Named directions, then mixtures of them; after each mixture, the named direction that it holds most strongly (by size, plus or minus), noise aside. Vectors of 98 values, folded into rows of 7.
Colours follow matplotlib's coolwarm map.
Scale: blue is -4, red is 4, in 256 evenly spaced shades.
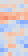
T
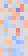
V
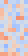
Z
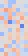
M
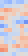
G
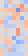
V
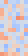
Z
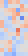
V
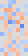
M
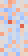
M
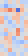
V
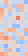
Z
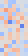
M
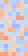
Z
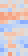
T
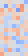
V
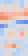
T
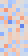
M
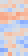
T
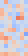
Z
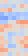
T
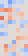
M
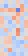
V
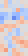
T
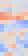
T
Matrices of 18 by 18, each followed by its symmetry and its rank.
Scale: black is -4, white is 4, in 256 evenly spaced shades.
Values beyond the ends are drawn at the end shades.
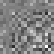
symmetric, rank three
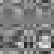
neither, rank two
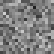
neither, full rank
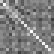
symmetric, full rank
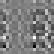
neither, rank two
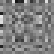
antisymmetric, rank two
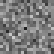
neither, full rank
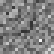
symmetric, full rank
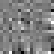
antisymmetric, rank two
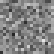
neither, full rank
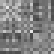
symmetric, rank three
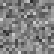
neither, full rank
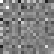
symmetric, rank three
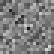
symmetric, full rank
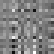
neither, rank two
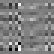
neither, rank two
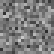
neither, full rank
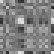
symmetric, rank three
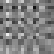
antisymmetric, rank two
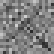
symmetric, full rank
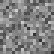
symmetric, full rank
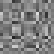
antisymmetric, rank two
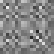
symmetric, rank three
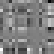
antisymmetric, rank two
